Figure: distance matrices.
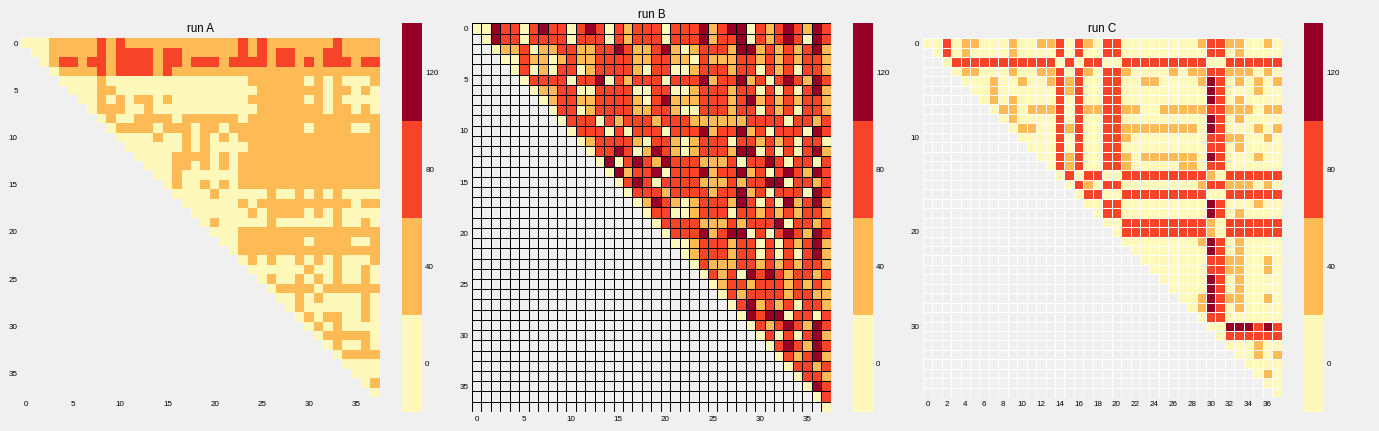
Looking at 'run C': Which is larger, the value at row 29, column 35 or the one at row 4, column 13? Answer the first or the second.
the second
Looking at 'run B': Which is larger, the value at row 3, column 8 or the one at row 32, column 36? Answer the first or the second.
the second
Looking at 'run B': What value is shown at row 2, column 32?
40
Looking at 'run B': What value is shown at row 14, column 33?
120
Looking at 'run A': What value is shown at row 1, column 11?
80
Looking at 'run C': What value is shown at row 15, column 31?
80
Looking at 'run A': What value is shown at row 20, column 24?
40
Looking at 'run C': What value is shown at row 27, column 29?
40
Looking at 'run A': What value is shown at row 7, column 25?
40
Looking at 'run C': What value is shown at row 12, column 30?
120
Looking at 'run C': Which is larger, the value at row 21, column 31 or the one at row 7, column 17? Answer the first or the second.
the first
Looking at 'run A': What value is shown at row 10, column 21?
40
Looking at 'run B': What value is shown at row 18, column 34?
40
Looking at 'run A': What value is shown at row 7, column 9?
40
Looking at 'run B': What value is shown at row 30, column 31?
80
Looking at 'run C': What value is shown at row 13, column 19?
80
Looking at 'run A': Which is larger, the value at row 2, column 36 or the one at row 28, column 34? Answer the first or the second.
the first
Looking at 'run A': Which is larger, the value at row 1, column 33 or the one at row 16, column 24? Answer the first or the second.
the first
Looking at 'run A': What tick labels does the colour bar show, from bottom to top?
0, 40, 80, 120
